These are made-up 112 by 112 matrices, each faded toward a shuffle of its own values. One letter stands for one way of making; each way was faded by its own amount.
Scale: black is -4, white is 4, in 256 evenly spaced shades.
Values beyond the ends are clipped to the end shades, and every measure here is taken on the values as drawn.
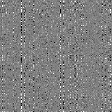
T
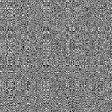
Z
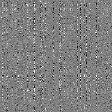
T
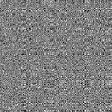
Z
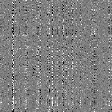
T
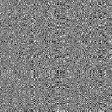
Z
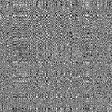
Z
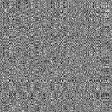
Z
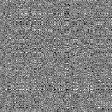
Z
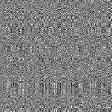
Z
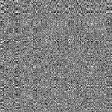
Z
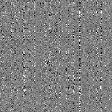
T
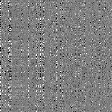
T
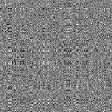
Z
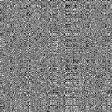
Z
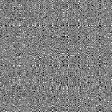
Z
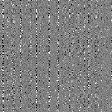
T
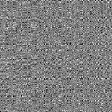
Z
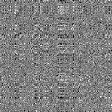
Z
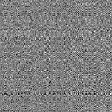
Z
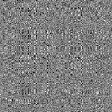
Z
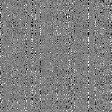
T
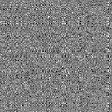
Z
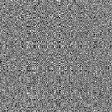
Z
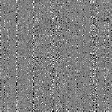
T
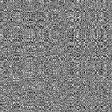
Z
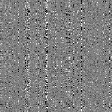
T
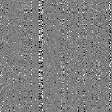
T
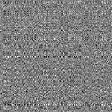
Z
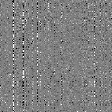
T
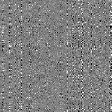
T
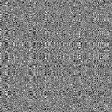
Z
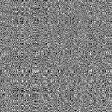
Z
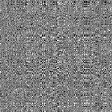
Z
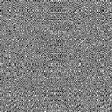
Z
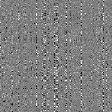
T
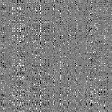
T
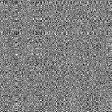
Z
